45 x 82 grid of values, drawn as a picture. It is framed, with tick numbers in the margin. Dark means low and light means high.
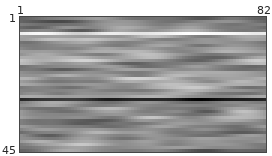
Odd lines: rows 6 and 28. Histogram: heavy tails on both sides. Grain: streaks across.
